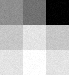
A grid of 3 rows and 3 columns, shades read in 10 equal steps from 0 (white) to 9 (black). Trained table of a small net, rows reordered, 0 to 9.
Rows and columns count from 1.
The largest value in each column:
4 5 9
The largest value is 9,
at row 1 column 3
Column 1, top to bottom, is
4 2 1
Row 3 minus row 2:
-1 -1 -1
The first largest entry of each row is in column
3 1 1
